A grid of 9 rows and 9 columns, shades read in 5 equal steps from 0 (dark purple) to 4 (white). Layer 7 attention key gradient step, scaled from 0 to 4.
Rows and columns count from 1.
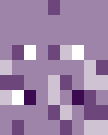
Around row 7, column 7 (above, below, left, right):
2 2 2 1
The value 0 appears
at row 7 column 3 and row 7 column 7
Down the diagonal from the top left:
2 2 2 2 2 1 0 1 3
